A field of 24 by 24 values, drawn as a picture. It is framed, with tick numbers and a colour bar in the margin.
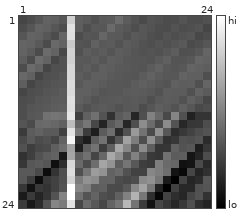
Seam: horizontal, 50% of the way down, the top part calmer. Histogram: skewed, a long tail of high values. Odd lines: column 7. Ninth with the lowest average: bottom right.
